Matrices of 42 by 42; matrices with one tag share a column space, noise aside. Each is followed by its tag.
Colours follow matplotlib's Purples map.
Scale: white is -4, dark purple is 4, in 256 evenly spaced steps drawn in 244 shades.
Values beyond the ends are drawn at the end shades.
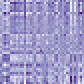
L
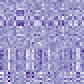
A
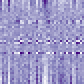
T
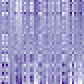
L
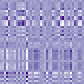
A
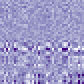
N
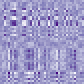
A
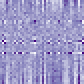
T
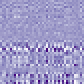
N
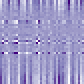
T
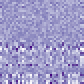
N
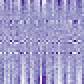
T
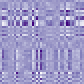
A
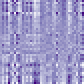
L
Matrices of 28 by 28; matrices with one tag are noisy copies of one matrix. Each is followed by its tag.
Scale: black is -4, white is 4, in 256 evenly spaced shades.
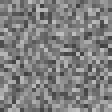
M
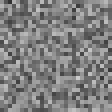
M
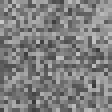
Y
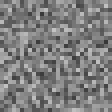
M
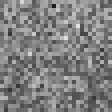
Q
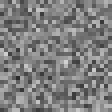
M
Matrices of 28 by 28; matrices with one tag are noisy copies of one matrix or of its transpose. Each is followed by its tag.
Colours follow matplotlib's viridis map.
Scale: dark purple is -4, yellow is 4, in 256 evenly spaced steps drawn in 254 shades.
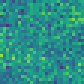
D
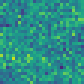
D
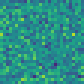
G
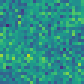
D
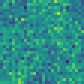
D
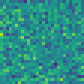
G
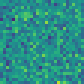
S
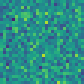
S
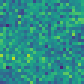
D
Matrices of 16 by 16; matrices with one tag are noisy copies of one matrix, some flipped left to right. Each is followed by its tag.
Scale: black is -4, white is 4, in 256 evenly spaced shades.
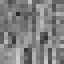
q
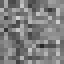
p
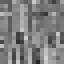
q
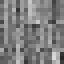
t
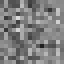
p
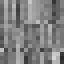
t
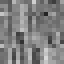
q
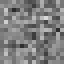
p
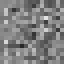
p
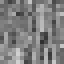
q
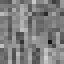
q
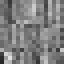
t
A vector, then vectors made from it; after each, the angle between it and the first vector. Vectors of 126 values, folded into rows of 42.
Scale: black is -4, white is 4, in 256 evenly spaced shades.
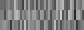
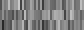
orthogonal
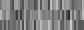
orthogonal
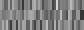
partly aligned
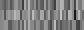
nearly parallel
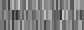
partly opposed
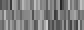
orthogonal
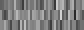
nearly parallel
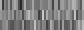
orthogonal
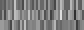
nearly parallel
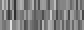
partly opposed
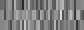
nearly parallel
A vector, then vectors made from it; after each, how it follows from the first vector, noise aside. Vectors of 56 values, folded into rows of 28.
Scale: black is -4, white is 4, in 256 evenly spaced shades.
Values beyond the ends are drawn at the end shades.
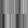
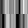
scaled up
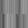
shrunk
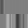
partly zeroed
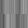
shrunk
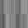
shrunk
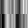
scaled up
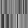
sign-scrambled
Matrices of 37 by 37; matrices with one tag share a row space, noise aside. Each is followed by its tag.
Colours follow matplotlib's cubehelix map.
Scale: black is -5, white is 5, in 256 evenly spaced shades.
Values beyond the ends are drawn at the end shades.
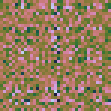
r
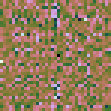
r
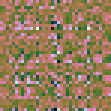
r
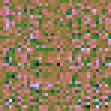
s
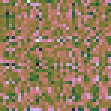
s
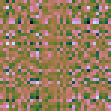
s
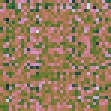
s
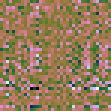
s
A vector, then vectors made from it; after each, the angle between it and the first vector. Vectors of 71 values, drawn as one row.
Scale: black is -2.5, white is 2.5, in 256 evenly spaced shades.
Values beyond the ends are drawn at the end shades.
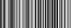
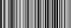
nearly parallel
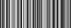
orthogonal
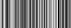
nearly opposite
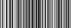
orthogonal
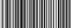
nearly opposite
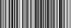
partly aligned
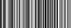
nearly parallel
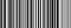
partly aligned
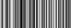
nearly opposite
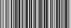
orthogonal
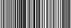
partly opposed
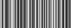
nearly opposite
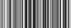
orthogonal
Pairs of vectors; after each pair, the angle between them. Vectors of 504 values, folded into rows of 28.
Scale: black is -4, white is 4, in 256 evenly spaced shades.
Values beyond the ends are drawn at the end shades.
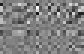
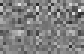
nearly parallel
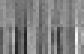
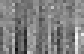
nearly parallel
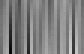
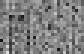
partly aligned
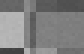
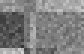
nearly opposite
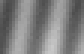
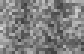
partly opposed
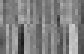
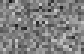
orthogonal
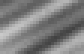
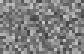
orthogonal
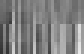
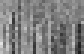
nearly opposite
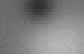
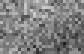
partly opposed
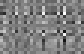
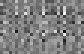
nearly parallel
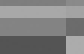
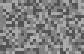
orthogonal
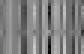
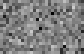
orthogonal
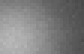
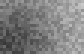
nearly opposite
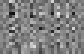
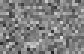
partly aligned
